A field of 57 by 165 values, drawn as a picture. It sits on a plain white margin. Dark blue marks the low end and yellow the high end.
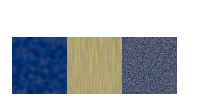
The table splits into one row of 3 panels. Panel 1,1: very low, blotchy, faint in contrast. Panel 1,2: high, streaked downward, faint in contrast. Panel 1,3: low, fine-grained.
